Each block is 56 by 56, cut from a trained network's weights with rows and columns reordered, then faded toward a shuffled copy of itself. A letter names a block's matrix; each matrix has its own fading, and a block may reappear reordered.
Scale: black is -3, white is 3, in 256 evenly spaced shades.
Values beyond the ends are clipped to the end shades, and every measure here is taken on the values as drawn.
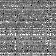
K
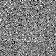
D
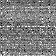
K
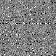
D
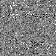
D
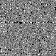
D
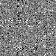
D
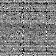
K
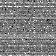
K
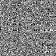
D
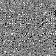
D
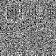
D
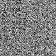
D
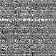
K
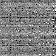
K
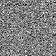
D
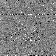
D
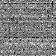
K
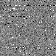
D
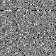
D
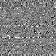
D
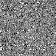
D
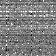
K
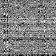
K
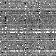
K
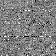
D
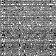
K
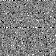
D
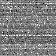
K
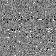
D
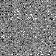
D
